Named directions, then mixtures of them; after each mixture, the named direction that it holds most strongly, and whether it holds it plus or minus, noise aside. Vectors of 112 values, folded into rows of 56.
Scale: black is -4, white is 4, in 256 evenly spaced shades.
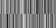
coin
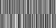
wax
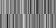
coin, plus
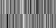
coin, plus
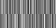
wax, plus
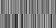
wax, minus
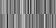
coin, plus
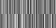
wax, plus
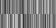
coin, minus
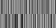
wax, minus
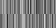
coin, plus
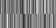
coin, minus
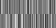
wax, plus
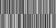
wax, plus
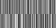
wax, plus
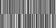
wax, plus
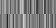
coin, plus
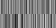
wax, minus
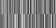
wax, plus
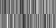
coin, minus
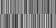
wax, minus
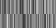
coin, minus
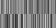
wax, minus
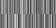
wax, plus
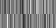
coin, minus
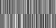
wax, plus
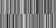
coin, plus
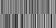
wax, minus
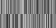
coin, plus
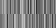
coin, plus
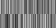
wax, minus
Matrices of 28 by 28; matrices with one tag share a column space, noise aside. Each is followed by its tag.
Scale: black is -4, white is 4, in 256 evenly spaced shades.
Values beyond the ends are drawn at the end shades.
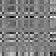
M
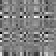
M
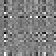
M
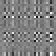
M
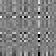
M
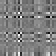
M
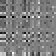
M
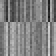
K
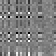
M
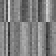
K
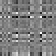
M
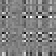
M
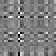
M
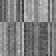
K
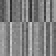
K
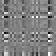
M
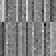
K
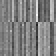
K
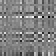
M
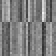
K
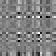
M
